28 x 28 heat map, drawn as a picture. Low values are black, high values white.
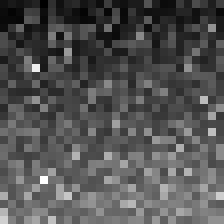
Fine speckle covers the field. On average the colour sits 30% of the way up the scale. There are no regular stripes. Values rise toward the bottom. No single row or column stands out from its neighbours.
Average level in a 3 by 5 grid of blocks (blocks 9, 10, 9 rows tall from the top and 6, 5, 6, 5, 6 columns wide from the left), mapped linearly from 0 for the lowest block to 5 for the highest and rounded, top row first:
01001 / 22223 / 44555
